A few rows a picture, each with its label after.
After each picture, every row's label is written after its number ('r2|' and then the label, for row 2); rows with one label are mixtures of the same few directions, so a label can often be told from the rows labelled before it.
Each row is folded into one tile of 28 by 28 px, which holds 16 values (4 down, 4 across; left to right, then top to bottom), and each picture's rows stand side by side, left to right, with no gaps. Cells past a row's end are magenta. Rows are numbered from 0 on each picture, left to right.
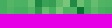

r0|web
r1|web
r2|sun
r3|web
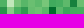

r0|web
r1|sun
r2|sun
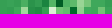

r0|sun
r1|sun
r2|web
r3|web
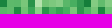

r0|web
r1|web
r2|web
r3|web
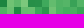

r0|web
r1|web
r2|sun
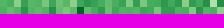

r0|sun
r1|sun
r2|sun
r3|web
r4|sun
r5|web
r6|sun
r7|sun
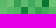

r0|sun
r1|sun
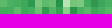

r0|web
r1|web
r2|web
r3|web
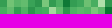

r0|web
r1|sun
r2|web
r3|sun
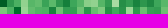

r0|web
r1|sun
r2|web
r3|web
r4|web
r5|web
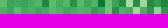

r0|web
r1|sun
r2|sun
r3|sun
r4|sun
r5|web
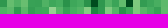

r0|web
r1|sun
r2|web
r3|web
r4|sun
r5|web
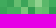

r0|sun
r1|web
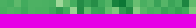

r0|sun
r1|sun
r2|web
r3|web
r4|web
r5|sun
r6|sun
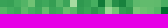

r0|web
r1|web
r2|sun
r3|sun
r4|web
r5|sun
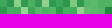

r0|sun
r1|sun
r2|sun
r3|sun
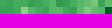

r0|sun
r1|web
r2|web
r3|sun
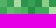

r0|sun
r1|sun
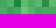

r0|sun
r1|sun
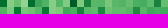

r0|web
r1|web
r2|sun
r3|web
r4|sun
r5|sun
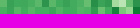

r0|web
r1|sun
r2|web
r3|web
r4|web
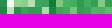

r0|web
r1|web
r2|web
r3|sun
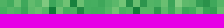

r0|sun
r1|sun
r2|sun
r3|sun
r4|sun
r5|web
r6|web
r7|web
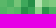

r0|sun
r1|web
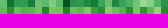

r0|web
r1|web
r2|web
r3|web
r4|web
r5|web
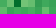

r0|sun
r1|web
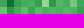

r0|web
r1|sun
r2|sun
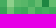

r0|web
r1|sun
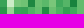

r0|web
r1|web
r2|sun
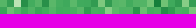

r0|sun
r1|sun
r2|sun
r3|sun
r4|sun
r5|sun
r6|sun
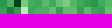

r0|sun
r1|sun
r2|web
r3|web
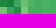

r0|web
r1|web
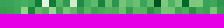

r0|sun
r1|sun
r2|sun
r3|sun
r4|web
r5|sun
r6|sun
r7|web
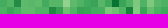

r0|sun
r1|sun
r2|web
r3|sun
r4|web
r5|web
